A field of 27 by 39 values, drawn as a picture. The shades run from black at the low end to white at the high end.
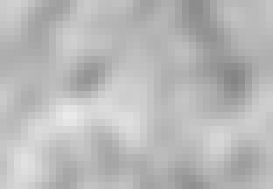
Mirror symmetry: none. Grain: blotchy. Odd rows or columns: none. Calmest part: top middle. Average level on the scale: 70%.
